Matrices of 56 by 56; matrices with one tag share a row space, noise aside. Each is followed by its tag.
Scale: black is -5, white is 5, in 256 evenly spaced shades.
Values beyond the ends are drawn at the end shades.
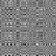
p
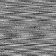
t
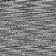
t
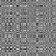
p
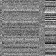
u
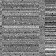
u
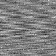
t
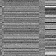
u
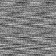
t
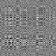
p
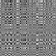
p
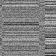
u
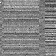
u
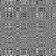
p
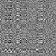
p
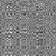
p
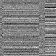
u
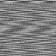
t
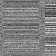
u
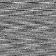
t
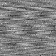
t
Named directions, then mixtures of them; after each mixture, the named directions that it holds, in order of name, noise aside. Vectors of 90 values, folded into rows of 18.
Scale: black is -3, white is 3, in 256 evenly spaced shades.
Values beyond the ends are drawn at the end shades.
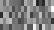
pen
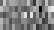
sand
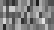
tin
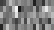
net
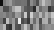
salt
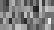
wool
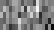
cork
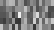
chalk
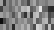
chalk, cork, sand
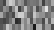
chalk, net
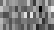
sand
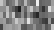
chalk, salt, tin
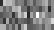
chalk, salt, sand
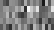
cork, pen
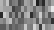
pen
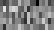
net, tin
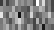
chalk, pen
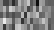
tin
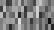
cork, tin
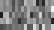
pen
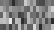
chalk, pen, tin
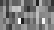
salt, tin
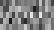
salt, wool
